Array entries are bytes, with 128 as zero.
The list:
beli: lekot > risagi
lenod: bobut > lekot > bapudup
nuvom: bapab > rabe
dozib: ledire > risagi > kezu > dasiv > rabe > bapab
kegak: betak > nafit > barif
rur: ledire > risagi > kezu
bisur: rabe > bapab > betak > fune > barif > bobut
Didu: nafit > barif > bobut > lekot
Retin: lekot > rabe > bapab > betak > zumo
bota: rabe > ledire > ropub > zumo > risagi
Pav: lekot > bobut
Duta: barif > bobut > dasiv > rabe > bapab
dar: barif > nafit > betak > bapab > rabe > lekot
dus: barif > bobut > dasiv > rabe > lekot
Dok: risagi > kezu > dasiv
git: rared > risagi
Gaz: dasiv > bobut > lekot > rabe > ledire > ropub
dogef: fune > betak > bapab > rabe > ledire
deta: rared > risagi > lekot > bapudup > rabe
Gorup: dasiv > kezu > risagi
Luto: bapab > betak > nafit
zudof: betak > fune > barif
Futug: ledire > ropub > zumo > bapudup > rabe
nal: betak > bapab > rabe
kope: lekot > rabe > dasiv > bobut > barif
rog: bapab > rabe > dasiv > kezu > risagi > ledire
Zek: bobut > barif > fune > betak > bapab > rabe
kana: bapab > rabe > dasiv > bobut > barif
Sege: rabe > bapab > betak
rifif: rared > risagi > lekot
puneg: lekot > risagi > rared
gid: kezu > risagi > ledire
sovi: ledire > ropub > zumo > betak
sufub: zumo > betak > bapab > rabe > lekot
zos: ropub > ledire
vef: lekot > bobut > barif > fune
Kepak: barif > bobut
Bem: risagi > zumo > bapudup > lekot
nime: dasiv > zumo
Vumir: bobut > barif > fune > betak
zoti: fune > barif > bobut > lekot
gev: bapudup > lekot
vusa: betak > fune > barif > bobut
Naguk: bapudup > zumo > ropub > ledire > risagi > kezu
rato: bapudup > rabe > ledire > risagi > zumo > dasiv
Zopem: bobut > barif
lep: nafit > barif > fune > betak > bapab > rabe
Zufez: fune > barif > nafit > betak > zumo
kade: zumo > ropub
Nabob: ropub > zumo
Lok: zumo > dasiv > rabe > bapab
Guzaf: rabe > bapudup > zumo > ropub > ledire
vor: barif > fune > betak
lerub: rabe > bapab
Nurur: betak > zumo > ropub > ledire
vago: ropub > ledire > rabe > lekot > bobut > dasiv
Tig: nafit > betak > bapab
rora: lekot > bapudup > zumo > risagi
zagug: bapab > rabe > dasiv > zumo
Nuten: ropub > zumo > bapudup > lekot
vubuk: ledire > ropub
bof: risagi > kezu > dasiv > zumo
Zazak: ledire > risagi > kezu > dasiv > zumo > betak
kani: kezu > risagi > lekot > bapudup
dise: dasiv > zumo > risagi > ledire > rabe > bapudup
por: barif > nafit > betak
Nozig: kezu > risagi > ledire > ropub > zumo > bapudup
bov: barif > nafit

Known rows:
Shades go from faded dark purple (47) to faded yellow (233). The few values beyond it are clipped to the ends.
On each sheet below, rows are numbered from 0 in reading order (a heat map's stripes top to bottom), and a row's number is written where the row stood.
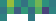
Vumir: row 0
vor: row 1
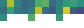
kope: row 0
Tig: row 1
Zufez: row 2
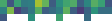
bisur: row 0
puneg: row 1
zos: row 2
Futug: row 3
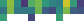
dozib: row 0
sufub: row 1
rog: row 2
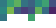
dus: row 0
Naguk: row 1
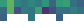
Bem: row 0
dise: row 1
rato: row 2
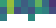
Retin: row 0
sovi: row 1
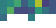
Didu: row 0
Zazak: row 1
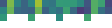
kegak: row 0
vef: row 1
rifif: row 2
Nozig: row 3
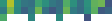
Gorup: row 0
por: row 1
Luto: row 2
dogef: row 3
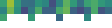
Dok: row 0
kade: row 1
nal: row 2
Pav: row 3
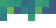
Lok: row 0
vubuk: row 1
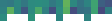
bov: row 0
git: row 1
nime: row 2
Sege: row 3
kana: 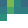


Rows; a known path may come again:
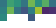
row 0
por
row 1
zoti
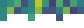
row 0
Duta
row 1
rog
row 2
bisur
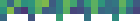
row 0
vusa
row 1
dogef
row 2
gid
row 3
Nuten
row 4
rur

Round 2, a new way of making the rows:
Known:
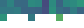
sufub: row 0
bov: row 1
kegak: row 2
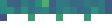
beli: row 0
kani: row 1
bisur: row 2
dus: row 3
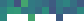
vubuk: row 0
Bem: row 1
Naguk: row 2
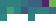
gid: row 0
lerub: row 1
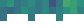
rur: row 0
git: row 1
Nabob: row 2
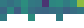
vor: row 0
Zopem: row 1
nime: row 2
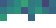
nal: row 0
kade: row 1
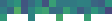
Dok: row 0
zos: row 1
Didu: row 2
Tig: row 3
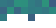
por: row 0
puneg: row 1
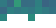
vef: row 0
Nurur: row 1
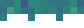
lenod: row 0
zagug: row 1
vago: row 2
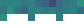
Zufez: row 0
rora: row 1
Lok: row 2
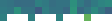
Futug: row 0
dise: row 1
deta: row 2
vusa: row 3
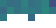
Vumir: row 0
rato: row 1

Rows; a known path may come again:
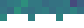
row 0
dozib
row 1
Gaz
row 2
Guzaf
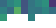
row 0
Dok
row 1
Nozig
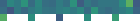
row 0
zudof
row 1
Nurur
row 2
puneg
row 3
Duta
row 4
kani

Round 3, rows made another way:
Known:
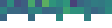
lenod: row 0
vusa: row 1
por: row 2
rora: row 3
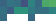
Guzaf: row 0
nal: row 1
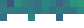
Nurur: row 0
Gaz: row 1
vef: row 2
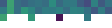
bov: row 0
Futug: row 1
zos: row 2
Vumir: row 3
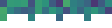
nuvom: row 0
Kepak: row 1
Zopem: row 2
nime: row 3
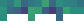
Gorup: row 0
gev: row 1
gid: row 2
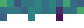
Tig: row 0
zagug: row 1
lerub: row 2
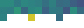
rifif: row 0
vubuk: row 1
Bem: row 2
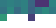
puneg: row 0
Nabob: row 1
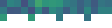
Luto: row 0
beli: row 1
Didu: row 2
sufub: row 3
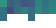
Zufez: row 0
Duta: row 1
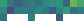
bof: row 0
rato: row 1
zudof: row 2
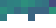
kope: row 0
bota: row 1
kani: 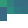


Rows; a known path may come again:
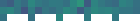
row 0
dise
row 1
lep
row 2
rato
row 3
dus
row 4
rog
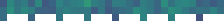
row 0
Duta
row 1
lenod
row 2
dozib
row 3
Didu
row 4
bisur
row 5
Retin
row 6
kana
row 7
Nuten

